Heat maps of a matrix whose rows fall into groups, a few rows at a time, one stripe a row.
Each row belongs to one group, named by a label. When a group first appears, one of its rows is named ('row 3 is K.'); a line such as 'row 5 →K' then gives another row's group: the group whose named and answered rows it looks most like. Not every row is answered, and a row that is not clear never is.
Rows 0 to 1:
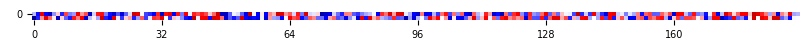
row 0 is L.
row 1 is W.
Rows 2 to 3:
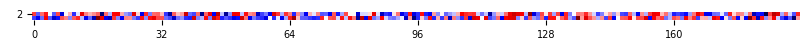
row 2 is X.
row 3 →W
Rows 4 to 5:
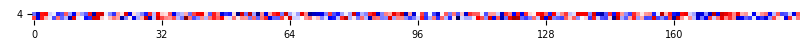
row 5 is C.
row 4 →L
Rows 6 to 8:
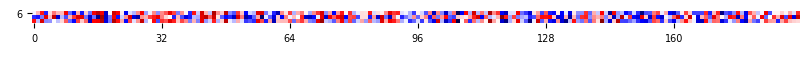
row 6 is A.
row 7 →W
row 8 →A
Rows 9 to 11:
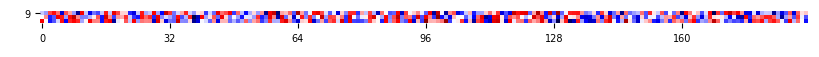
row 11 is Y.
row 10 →Y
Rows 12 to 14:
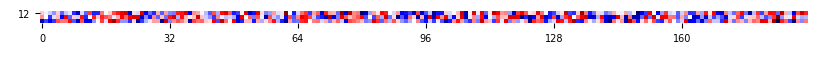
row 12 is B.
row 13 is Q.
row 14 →B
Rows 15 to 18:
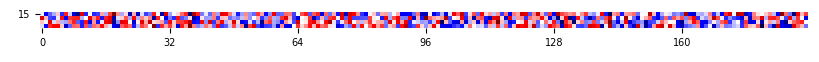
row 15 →B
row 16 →Y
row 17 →A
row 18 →X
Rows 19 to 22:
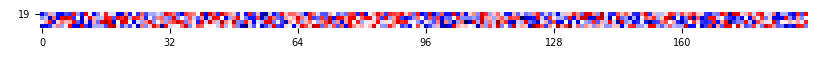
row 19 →L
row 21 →A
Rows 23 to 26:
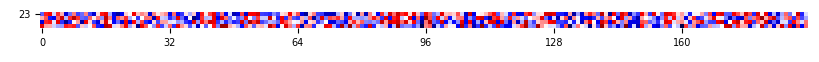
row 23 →L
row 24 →Y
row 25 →L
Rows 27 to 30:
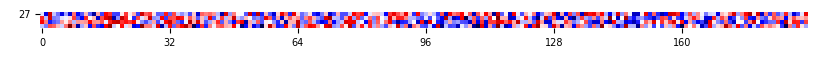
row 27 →L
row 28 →A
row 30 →A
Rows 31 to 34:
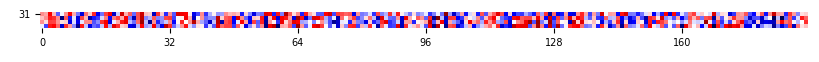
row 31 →A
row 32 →C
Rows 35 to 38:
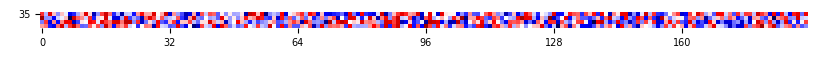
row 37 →Q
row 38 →Y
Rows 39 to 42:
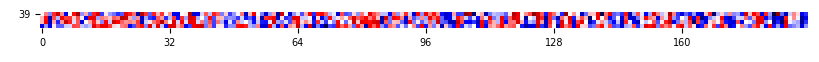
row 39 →X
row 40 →Q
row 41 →Q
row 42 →Q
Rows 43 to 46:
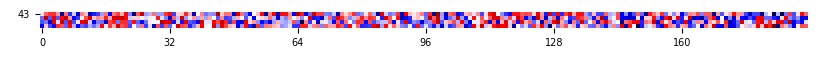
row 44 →Q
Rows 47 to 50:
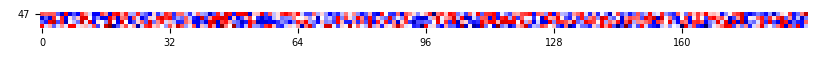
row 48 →W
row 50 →A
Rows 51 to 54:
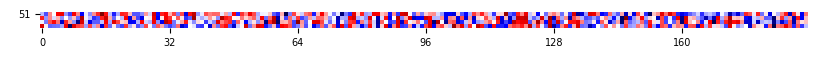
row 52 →C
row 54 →Y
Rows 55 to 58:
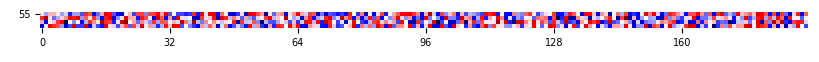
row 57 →X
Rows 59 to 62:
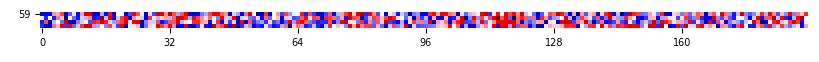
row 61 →Q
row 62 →W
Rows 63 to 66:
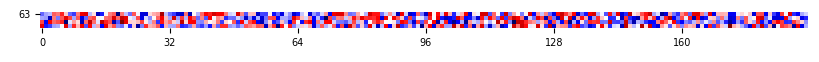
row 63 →W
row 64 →Q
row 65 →X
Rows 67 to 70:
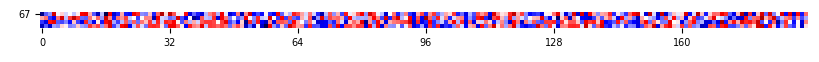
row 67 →W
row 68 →Y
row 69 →L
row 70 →Q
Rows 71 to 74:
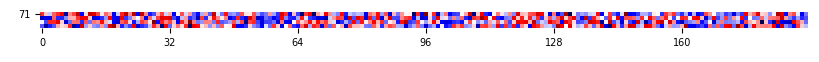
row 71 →X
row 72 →W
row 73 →X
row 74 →B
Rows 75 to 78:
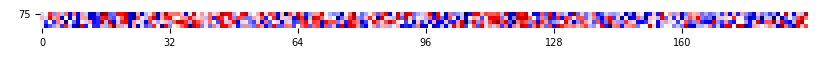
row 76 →C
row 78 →B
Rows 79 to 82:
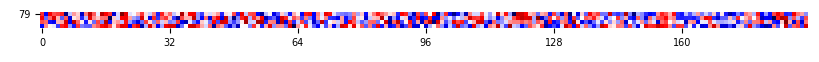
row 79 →X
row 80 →X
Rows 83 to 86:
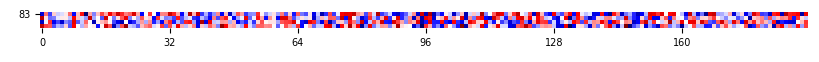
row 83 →Q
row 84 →Y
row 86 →A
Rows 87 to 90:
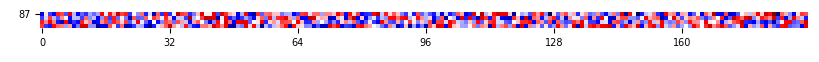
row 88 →L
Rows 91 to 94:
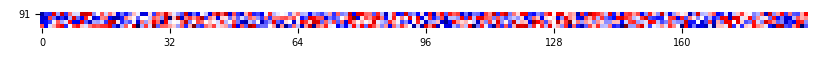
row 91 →W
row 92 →L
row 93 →B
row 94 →X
